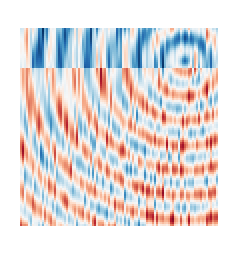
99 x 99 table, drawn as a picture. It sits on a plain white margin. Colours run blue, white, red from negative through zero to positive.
Ninth with the highest average: bottom right. Seam: horizontal, 20% of the way down, the bottom part higher. Rings: centred on the top right.
